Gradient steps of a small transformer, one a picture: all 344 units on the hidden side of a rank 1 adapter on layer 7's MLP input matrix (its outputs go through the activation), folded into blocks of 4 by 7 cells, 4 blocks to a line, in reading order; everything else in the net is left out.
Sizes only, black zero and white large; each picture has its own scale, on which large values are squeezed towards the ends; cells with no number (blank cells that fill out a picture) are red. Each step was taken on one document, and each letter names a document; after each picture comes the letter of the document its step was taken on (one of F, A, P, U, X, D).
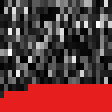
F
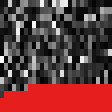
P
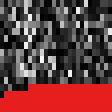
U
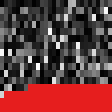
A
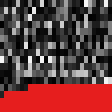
U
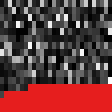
U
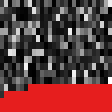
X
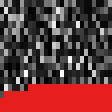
P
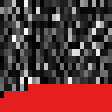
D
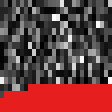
D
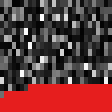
A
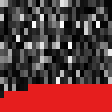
P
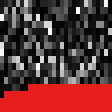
U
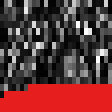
F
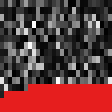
P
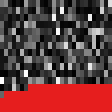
D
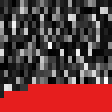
A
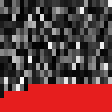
X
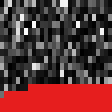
P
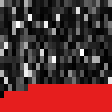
U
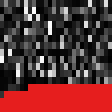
U
